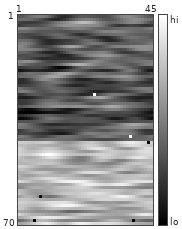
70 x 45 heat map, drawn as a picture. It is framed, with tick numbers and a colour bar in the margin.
A horizontal seam about 60% of the way down splits the table, and the bottom part is higher. Six lone cells stand out: two far higher and four far lower than their neighbours. The grain runs across in streaks.
